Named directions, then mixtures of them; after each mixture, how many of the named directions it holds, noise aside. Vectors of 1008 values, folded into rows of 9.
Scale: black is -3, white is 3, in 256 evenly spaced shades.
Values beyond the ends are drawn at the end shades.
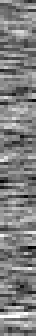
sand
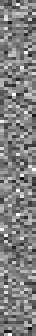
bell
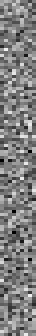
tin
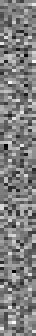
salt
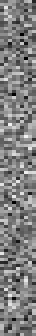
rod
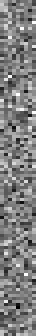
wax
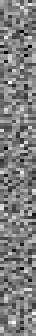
three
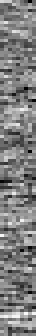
two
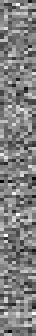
three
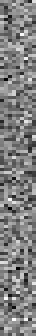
three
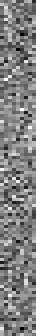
three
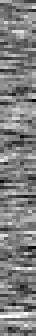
one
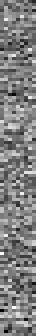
three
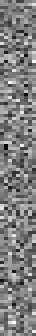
one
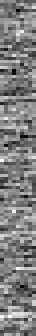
two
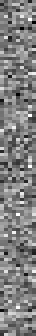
three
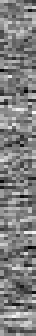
two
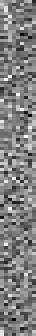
two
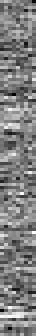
two
